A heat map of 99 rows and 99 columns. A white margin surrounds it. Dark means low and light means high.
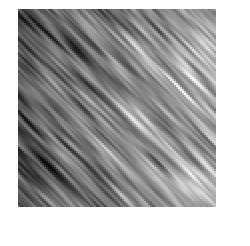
There are no lone odd cells. The field climbs toward the right. The grain runs diagonally down to the right. On average the colour sits 50% of the way up the scale. The histogram is bell-shaped.
